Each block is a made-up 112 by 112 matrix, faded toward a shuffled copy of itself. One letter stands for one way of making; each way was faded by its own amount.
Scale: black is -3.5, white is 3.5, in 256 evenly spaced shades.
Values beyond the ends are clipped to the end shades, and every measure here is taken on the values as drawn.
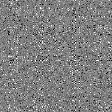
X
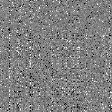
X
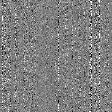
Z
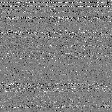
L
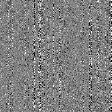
Z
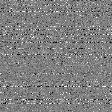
L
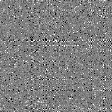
X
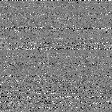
L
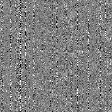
Z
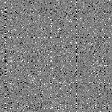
X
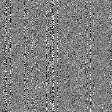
Z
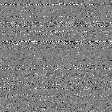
L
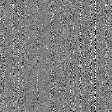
Z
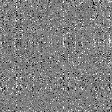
X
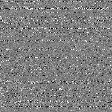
L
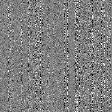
Z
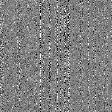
Z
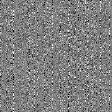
Z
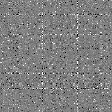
X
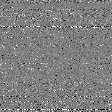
L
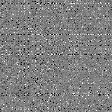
X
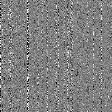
Z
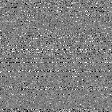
L
